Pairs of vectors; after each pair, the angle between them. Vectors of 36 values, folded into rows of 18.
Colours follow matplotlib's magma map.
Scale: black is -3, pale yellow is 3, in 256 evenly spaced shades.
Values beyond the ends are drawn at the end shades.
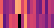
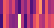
nearly opposite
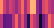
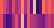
partly aligned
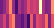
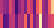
partly aligned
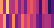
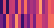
nearly opposite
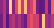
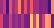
partly aligned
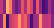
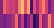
orthogonal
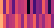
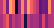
partly opposed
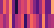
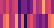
orthogonal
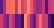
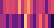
nearly parallel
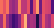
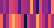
nearly opposite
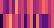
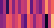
partly aligned
